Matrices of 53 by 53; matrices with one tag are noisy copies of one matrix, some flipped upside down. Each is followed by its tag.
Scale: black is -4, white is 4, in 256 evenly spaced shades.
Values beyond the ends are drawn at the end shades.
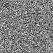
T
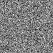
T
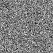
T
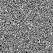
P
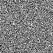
P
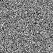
T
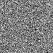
T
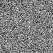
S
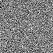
P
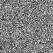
S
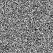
T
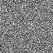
P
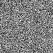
S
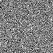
P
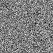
T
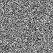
T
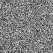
S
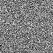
P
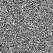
P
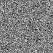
T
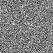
P
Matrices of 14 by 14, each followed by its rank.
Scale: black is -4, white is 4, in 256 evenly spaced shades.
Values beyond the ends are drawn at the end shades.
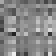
two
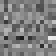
three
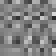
two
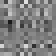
three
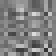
two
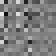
two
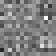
three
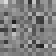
three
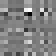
two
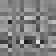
two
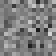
three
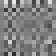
two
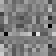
three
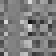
two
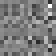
three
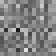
three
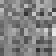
three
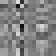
two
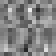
three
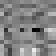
two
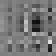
two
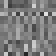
three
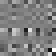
two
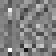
three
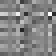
two
